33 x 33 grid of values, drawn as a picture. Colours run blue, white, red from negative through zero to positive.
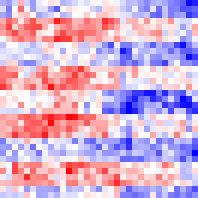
The middle left is the ninth with the highest average. The grain runs across in streaks. The values follow a bell shape. Horizontal stripes repeat 4 times down the table. A vertical seam about 60% of the way across splits the table, and the left part is higher.
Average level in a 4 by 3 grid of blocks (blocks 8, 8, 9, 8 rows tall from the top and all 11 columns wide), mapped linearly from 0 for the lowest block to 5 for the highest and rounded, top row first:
441 | 431 | 520 | 341
